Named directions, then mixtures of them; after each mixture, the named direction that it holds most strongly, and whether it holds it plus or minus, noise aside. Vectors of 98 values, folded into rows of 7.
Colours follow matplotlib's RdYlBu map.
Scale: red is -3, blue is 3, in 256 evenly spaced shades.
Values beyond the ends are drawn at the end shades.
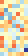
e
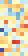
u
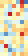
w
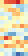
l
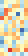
e, minus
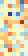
w, minus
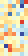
w, minus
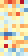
l, plus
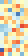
u, plus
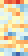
l, plus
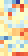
l, minus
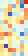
w, minus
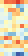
l, plus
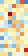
e, minus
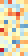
u, minus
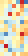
w, plus
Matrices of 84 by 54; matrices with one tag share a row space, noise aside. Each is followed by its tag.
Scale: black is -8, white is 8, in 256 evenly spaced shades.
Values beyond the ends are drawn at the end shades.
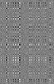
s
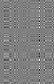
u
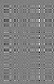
u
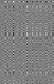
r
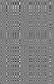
s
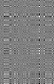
u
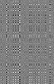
s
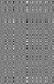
r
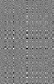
r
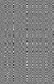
r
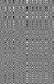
r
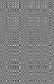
s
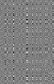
r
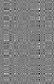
u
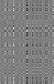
r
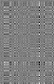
u
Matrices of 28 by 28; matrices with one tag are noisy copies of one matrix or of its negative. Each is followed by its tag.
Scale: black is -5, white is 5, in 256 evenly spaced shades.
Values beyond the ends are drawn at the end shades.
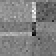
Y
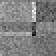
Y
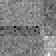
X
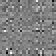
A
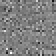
A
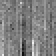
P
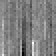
P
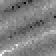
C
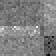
X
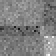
X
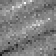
C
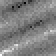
C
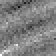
C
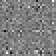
A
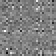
A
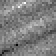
C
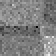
X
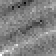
C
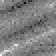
C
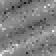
C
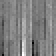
P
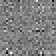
A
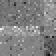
X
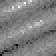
C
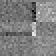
Y
